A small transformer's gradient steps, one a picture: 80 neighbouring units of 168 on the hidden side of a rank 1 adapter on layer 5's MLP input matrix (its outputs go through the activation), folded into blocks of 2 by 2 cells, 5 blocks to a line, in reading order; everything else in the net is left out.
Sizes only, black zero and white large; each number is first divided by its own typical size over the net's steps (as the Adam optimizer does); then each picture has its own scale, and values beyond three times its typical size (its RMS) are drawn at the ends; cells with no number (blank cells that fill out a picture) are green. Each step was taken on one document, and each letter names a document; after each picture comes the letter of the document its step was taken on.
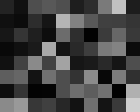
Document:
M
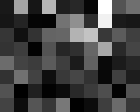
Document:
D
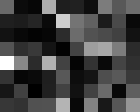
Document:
D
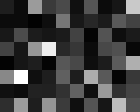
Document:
M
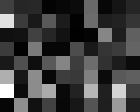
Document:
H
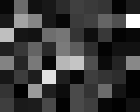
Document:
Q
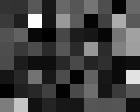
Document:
M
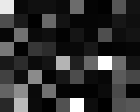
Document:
H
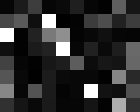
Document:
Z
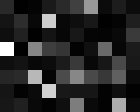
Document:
H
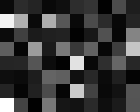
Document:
Z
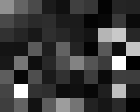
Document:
H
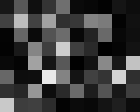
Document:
Q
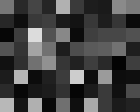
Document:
M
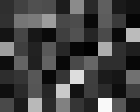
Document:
D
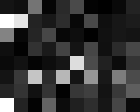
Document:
Z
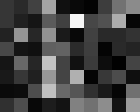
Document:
M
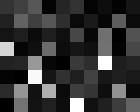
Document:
H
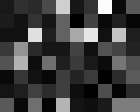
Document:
D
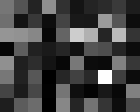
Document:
D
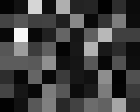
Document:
D
